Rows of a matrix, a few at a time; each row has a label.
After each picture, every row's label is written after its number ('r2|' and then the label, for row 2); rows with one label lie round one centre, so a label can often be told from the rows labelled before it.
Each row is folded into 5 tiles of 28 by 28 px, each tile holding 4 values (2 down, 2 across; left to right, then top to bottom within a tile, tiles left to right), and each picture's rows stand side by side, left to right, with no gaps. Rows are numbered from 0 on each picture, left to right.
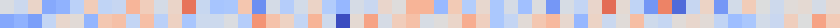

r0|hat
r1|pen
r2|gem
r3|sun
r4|pen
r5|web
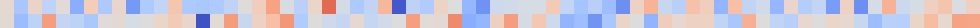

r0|sun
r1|gem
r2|pen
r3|gem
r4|hat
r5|sun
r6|web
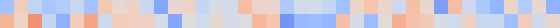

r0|gem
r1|web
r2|hat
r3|sun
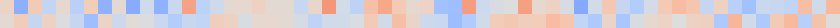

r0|sun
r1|web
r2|web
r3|web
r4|web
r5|gem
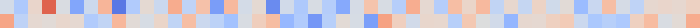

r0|pen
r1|sun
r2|hat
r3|sun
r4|web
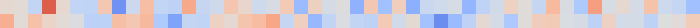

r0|pen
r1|web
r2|sun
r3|hat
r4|sun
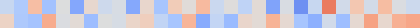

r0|sun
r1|sun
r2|web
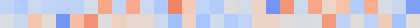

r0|gem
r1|sun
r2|sun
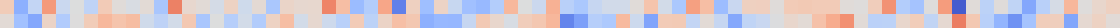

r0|web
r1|sun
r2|pen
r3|hat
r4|hat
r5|web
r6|pen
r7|hat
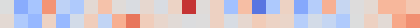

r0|web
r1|pen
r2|web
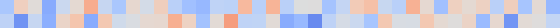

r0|hat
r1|gem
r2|hat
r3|sun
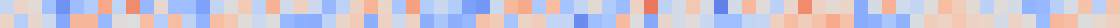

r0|gem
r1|gem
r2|hat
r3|hat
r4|hat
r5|web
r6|web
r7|gem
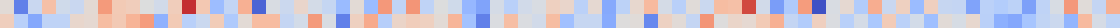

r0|web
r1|pen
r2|gem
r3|gem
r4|hat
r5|pen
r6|sun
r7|hat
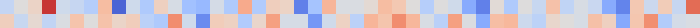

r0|pen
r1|gem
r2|web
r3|gem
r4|gem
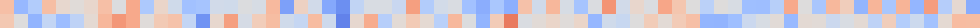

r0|web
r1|gem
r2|gem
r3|gem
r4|web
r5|hat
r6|sun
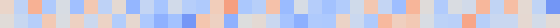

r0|sun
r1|hat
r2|hat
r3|sun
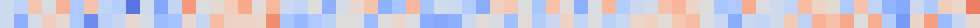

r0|sun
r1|web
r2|hat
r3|hat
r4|web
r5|web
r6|gem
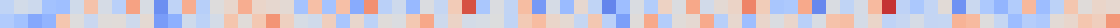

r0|hat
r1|web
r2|sun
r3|pen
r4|gem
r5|pen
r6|pen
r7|web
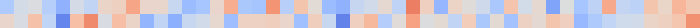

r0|gem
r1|hat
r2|gem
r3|sun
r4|web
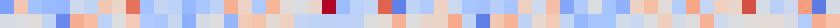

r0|gem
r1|hat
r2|pen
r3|gem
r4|hat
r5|pen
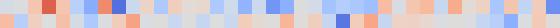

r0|pen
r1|sun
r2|gem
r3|sun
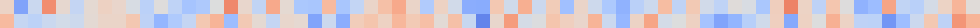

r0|web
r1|hat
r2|web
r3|gem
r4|gem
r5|hat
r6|web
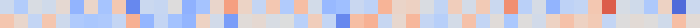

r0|sun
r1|hat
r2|gem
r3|sun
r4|pen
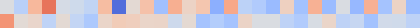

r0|pen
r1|sun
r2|sun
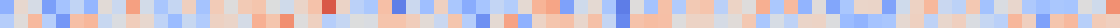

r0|gem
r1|web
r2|pen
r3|gem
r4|gem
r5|sun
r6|hat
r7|gem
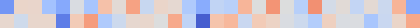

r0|gem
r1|gem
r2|sun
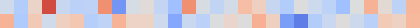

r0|pen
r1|web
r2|hat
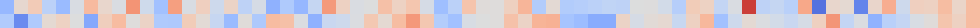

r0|hat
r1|sun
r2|web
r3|web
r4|hat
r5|pen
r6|web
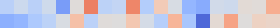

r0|hat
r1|gem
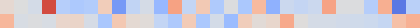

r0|pen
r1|sun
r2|pen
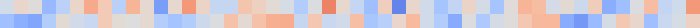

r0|hat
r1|web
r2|pen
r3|web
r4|hat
